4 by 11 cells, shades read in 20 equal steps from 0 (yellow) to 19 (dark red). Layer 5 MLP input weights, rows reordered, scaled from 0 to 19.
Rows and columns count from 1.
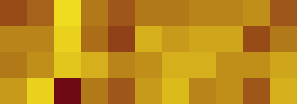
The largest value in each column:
13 11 19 10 14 9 9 8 8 13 12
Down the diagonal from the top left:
13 8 2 9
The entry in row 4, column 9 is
7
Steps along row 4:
down up down up down down up down up down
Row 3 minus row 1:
-4 -4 2 -5 -4 -2 -5 -4 -1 0 -7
